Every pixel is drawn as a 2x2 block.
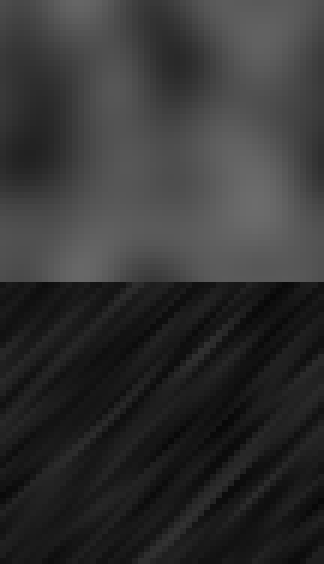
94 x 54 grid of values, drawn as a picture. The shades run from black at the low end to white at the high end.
The table splits into 2 rows of 1 panel. Panel 1,1: low, smooth. Panel 2,1: very low, slanting up to the right, faint in contrast.
